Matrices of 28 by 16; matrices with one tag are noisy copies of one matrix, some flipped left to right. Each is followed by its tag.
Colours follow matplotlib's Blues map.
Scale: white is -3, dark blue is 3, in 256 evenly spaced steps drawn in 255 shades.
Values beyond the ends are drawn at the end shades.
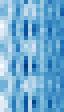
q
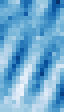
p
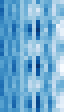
q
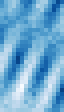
p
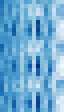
q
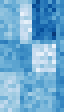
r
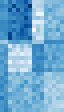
r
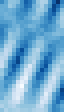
p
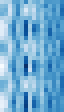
q
